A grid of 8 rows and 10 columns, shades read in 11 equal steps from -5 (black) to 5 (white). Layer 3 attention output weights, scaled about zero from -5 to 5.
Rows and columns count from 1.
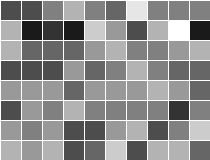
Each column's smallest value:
-2 -4 -3 -4 -2 -1 -2 -2 -3 -4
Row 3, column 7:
0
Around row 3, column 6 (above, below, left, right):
1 0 1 0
